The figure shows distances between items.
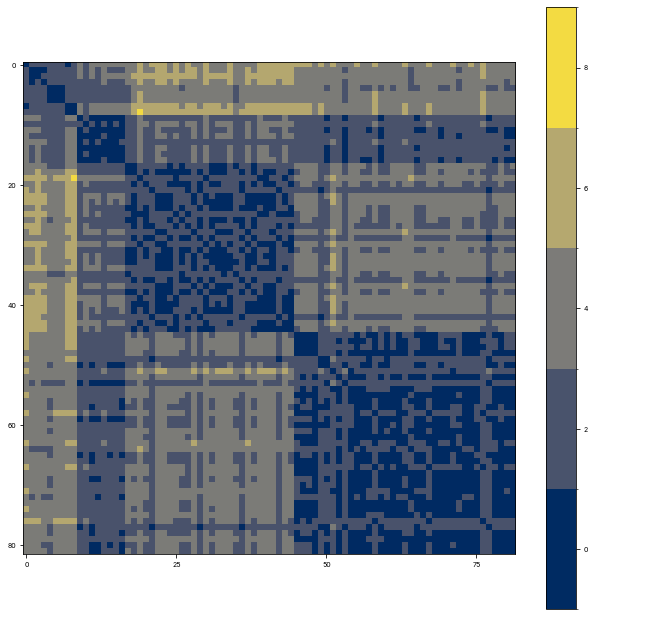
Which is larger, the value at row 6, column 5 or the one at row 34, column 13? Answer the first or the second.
the second
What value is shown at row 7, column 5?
2
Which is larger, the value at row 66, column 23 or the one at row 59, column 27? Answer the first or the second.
the first
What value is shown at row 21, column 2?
6
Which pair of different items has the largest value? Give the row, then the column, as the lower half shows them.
19, 8
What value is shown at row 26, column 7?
4
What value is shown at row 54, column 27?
4
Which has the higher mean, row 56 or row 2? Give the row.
2
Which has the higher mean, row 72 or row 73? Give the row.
72
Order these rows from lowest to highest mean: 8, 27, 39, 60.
60, 27, 39, 8
